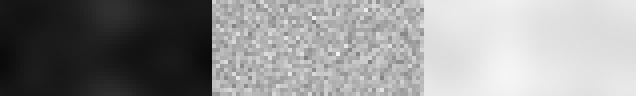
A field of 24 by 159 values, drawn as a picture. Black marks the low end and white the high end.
It is made of 1 by 3 panels. Panel 1,1: very low, smooth, faint in contrast. Panel 1,2: high, fine-grained. Panel 1,3: very high, smooth, faint in contrast.
